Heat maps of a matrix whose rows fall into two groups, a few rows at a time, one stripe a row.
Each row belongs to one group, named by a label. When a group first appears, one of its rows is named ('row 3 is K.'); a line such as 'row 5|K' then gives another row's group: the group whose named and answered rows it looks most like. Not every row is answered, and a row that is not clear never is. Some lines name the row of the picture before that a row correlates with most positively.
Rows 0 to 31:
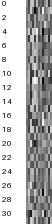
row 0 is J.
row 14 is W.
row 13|W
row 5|J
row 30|W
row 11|W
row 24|J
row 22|J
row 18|J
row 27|W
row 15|J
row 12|W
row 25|J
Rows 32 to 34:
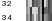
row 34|W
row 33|W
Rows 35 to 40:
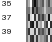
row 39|J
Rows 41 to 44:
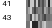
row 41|J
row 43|W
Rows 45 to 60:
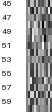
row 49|W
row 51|W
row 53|W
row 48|W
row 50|W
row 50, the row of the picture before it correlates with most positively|43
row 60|W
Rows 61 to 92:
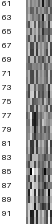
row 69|J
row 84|J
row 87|W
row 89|J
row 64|J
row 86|J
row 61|W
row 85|W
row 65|W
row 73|J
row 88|J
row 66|J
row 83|W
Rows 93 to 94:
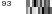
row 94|W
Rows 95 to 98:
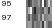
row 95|W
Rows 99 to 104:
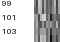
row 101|W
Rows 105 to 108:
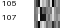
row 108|W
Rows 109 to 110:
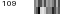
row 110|W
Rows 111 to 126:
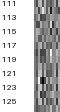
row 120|J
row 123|J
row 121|J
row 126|W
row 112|W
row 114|W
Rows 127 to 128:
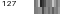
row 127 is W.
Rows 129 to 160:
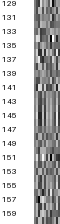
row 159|W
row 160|J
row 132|W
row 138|J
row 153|J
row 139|W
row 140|W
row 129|W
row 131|W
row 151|W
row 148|J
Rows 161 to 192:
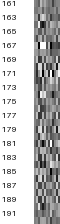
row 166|J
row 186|J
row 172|W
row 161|W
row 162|J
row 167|W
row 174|W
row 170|J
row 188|J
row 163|W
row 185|W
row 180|W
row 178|W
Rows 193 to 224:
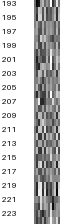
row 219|J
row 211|J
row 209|J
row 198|W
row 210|W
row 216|J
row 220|J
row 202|W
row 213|J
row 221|W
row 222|W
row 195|J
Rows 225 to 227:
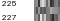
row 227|W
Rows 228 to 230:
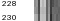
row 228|W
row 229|W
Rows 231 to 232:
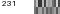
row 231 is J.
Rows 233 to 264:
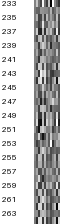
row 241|W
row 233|W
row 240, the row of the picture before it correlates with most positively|231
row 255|J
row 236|W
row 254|W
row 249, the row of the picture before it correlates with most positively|231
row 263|W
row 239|W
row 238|J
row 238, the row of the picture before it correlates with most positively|232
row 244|J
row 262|J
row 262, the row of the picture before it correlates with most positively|232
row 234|W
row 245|W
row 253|W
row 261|W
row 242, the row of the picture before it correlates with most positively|232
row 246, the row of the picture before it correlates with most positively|231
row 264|J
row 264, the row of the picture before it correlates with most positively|232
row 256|J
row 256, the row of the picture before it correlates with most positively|232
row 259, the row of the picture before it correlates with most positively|231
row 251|W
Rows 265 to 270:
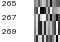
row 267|W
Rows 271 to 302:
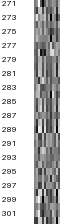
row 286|J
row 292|W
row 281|J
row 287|W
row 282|W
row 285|J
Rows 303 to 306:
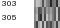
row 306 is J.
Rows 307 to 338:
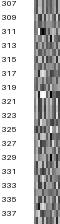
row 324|W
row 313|J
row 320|W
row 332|W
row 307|J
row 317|W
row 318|J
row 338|J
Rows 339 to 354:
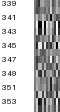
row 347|W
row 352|J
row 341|W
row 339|W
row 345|J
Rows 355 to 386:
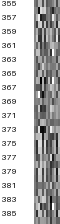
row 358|J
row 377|W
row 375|J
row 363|J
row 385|J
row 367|W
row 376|J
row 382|J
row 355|J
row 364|W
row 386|W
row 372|W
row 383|W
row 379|J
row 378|W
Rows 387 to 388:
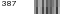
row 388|J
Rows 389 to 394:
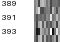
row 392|J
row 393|W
